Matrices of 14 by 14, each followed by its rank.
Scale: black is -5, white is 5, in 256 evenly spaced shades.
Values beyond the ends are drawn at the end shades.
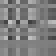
one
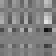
one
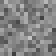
full rank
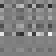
one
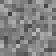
full rank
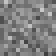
full rank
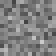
full rank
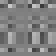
one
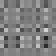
one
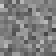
full rank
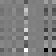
one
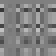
one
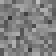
full rank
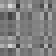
one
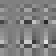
one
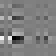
one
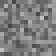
full rank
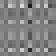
one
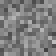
full rank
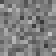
full rank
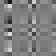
one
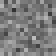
full rank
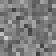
full rank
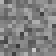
full rank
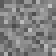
full rank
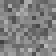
full rank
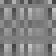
one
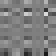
one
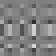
one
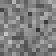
full rank
